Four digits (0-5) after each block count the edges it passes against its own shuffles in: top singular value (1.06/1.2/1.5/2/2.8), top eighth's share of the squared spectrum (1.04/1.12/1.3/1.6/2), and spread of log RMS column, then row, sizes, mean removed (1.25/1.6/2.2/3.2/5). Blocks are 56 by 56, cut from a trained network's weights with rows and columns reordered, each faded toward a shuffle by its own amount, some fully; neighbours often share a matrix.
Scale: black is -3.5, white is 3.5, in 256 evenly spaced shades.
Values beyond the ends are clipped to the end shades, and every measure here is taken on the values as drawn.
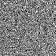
2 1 0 0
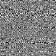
3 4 0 3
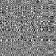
4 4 2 3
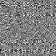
3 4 0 3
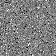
1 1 0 0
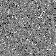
1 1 0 0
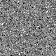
0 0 0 0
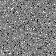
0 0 0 0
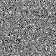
2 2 0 1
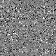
3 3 0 2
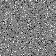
2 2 0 0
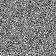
0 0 0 0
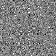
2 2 1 1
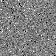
1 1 0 0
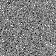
0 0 0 0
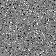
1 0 0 0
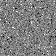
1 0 0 0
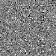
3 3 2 0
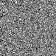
1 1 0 0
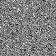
0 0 0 0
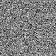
3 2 0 1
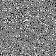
3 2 0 2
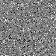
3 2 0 1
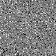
3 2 0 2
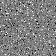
1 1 0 0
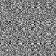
4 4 0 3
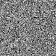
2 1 0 0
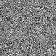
3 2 0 1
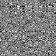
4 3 0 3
